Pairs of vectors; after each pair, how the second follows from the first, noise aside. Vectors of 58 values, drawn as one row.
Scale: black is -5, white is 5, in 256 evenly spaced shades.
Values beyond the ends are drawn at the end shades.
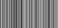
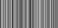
shuffled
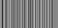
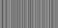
shrunk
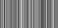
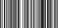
scaled up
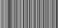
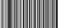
scaled up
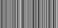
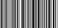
scaled up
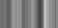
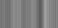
shrunk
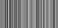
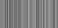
shrunk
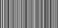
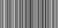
shuffled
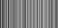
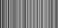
copied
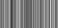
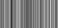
copied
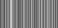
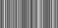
shuffled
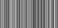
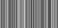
shuffled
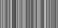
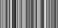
scaled up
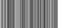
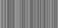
shrunk
